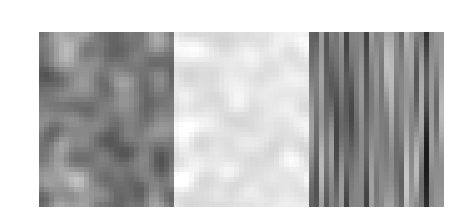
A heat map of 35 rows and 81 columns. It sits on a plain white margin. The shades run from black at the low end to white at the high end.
It is made of 1 by 3 panels. Panel 1,1: middling, blotchy. Panel 1,2: very high, blotchy, faint in contrast. Panel 1,3: middling, streaked downward, strong in contrast.
